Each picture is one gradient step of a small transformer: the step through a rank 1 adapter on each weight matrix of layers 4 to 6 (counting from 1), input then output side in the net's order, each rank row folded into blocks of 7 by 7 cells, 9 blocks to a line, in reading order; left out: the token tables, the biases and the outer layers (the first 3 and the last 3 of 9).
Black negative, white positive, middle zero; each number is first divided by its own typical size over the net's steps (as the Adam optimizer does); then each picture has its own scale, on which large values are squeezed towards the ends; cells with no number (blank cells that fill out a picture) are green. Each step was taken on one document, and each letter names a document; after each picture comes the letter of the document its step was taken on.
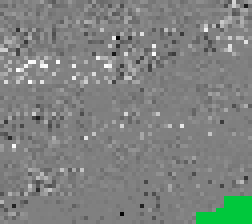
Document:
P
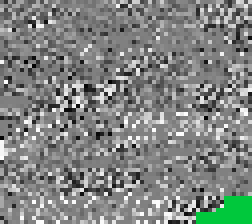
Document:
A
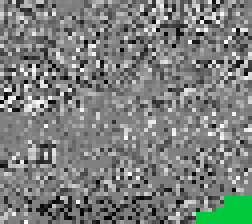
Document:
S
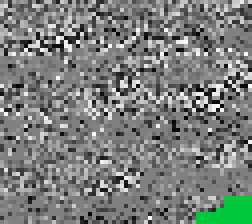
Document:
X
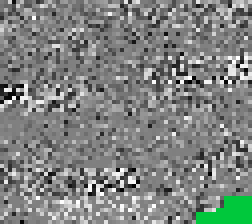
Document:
S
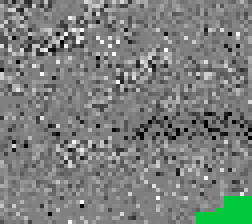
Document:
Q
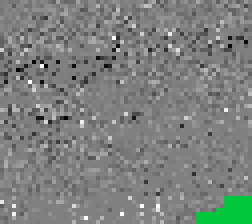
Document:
P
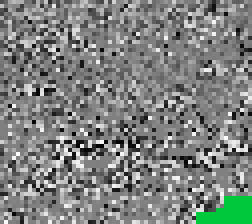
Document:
A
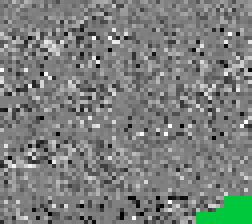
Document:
Q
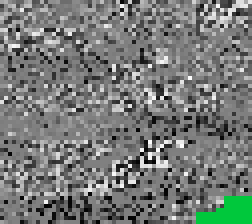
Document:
S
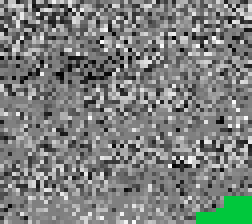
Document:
X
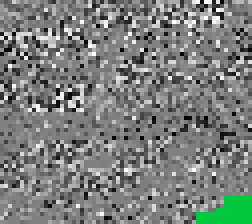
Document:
S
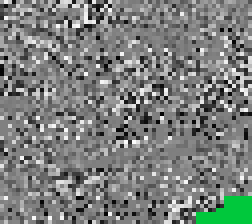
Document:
A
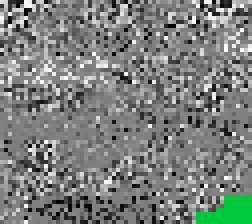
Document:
S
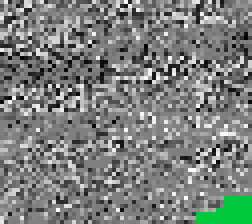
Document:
S
